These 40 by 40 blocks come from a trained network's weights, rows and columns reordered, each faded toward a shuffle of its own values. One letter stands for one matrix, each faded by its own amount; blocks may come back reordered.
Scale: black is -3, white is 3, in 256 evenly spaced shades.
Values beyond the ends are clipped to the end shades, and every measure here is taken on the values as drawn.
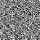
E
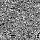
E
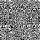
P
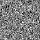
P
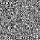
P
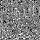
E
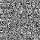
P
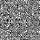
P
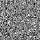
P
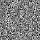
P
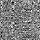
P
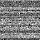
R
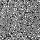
E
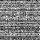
R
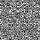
P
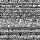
R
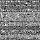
R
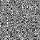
P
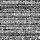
R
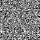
P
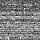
R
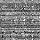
R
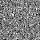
E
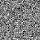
P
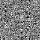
P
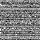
R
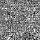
P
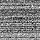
R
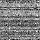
R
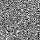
P
